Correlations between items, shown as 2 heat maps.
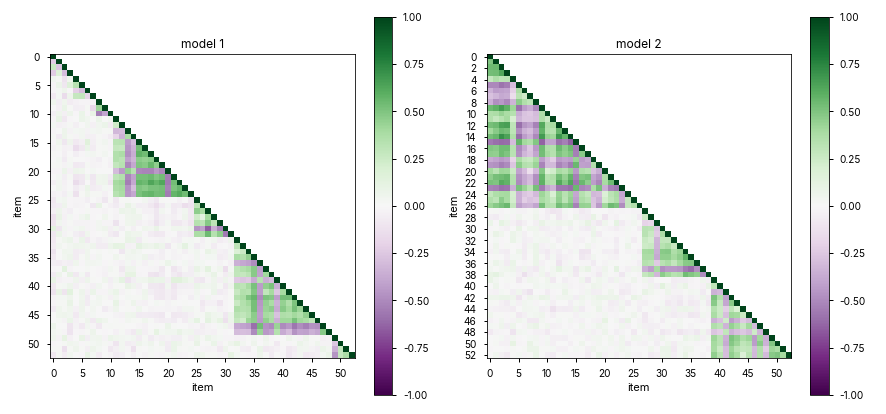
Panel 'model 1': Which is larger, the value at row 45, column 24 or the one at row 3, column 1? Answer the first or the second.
the second
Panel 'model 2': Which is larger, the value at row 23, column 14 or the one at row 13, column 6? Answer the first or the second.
the second
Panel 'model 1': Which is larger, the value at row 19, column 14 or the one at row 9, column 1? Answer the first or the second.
the second
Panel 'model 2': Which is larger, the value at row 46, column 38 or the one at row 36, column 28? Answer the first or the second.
the second
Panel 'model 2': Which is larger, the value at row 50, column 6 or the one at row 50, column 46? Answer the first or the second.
the first
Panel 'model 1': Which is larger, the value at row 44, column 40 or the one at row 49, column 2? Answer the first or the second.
the first
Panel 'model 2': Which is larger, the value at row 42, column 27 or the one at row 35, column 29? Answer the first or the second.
the first
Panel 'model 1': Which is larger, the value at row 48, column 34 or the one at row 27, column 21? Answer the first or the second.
the second
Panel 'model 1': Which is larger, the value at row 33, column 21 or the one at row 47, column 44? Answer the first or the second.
the first
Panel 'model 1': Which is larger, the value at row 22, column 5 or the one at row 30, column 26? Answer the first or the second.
the first
